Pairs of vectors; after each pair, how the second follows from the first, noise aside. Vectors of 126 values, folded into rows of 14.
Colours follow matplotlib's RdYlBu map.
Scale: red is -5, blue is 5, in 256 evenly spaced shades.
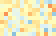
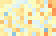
sign-scrambled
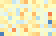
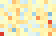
negated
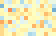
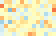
negated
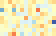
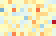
sign-scrambled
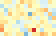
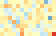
wrapped around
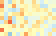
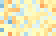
negated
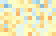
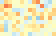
sign-scrambled
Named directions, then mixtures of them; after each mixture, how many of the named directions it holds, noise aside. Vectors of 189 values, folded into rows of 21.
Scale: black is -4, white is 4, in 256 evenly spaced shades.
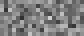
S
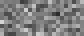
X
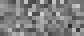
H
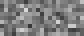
three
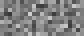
three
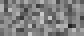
two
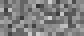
two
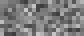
one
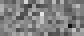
two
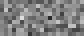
one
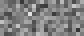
two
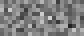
two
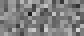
three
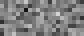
three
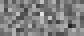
two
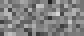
two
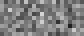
two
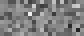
two
